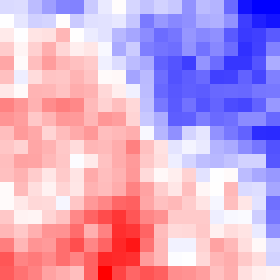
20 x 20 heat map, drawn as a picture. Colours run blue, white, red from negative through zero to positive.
Ninth with the lowest average: top right. Mirror symmetry: none. Lone odd cells: none. Slope: up to the bottom left. Odd rows or columns: none. Average level on the scale: 50%. Stripes: none. Ninth with the highest average: bottom middle.
